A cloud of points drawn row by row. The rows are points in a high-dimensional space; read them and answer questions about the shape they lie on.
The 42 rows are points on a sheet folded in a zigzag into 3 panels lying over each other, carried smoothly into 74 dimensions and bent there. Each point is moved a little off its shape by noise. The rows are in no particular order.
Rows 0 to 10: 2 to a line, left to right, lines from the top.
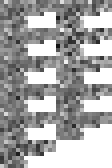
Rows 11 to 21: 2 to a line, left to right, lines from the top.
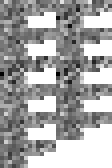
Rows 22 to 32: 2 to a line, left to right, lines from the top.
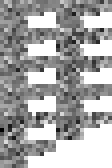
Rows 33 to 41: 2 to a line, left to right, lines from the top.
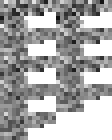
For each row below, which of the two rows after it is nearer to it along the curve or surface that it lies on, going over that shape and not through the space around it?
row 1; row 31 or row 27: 31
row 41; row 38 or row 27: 38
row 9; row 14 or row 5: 14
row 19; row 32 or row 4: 32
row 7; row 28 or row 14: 14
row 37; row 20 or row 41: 41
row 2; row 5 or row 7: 5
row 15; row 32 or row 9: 9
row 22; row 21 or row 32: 32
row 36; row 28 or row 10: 28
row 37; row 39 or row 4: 39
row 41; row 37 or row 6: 37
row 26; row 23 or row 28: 28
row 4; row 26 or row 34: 34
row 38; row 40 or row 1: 40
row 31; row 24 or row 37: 24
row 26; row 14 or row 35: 35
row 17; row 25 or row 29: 29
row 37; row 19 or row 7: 19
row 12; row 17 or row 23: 17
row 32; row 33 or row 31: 33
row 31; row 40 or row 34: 34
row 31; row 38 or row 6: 6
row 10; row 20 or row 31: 20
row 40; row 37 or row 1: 37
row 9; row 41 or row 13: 13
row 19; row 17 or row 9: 17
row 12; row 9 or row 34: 34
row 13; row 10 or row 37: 10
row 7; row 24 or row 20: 20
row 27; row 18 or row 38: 18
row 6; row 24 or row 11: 24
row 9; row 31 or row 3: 31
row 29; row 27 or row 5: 5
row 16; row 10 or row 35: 10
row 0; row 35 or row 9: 35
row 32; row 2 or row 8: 2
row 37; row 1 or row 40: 40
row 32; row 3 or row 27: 3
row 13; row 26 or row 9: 9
